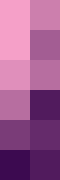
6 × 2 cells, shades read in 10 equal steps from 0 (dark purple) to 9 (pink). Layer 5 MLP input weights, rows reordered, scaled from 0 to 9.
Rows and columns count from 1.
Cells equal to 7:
1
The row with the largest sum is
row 1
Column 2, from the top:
7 5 6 1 2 1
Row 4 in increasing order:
1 6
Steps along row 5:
down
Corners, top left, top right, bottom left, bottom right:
9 7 0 1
